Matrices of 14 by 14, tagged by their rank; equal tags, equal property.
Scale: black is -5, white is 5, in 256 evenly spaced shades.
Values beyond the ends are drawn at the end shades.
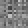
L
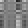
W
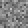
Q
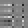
W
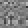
L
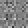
L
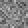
Q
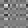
W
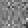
L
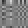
W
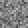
Q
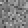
Q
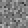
Q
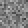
Q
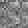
L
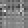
L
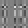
W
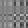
W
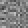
L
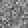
Q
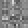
L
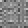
L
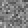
Q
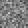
Q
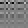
W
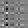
W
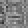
L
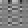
W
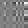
W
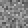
Q
